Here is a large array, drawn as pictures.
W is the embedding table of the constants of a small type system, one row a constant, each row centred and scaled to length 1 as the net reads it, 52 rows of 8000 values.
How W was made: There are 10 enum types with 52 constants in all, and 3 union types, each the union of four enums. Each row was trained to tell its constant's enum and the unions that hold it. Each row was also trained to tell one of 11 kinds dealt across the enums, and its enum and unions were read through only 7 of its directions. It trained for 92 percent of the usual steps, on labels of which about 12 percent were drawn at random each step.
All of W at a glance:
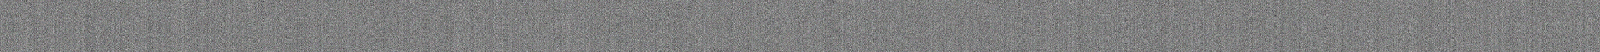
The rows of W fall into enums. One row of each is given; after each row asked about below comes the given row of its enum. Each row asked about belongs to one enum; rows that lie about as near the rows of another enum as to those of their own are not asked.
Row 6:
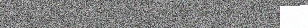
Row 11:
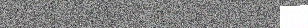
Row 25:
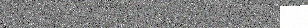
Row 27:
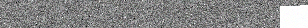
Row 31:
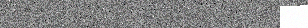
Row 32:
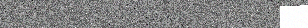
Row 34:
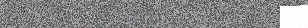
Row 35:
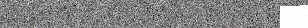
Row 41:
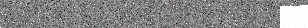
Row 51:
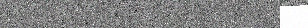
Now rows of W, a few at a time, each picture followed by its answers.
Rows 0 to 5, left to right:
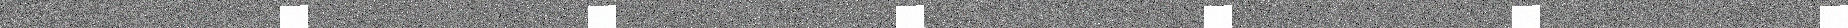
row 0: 27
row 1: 27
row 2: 41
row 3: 35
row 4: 25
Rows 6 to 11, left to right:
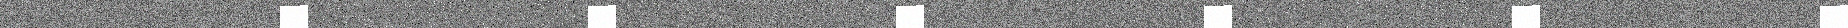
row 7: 35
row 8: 31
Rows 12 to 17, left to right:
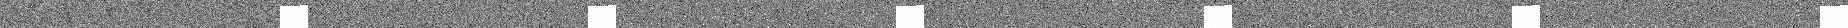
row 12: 35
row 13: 34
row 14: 25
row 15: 25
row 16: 41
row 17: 6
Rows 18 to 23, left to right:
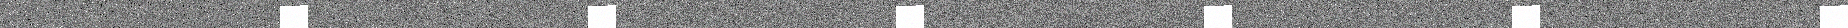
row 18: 6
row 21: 6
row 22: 41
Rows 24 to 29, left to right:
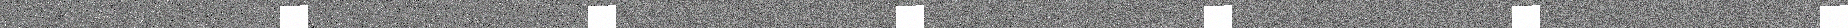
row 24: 31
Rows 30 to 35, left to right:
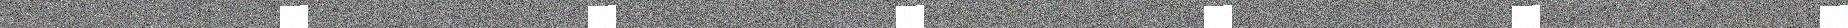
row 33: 6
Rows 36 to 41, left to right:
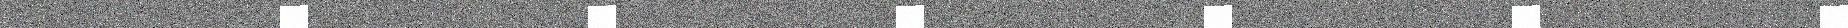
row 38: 6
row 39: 31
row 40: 41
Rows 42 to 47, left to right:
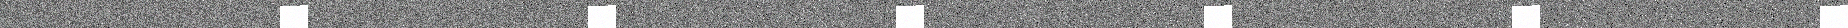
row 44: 35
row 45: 31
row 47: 35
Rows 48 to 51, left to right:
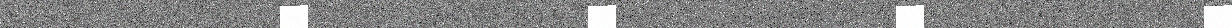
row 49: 41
